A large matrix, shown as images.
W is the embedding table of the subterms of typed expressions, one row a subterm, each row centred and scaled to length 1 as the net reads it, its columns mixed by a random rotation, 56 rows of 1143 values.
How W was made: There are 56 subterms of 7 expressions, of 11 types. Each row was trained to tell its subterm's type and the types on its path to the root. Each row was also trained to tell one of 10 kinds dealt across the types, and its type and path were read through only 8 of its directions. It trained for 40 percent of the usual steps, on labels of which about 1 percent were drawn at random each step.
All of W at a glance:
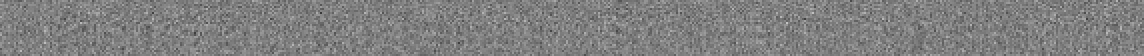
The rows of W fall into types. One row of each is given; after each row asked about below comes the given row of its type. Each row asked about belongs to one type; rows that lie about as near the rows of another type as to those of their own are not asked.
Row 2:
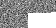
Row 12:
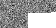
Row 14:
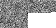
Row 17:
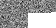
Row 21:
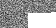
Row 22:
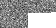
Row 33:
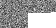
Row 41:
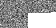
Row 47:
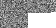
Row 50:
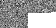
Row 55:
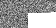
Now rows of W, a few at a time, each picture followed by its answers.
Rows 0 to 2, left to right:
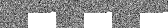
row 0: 14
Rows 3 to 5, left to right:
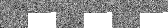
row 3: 47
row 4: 12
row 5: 33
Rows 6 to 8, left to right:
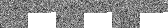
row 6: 22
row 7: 17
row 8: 12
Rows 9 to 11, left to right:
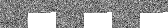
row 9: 14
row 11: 47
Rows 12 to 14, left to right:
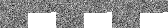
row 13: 12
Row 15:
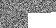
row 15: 41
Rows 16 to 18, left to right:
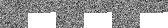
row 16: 33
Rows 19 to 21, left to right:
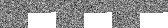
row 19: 47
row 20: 33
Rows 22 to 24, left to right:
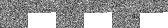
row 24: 41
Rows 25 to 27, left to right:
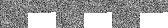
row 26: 21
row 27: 2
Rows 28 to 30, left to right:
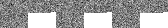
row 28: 2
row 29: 14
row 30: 17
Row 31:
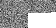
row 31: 21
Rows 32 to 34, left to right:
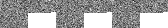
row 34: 33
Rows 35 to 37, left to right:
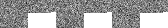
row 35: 47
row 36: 12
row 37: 55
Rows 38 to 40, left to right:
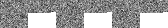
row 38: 41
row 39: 17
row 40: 2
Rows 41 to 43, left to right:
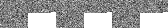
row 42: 21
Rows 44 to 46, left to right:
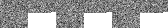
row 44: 33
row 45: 41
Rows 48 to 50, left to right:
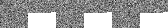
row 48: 2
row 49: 55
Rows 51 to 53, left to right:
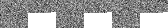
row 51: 55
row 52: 12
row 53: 55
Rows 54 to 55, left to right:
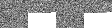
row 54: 2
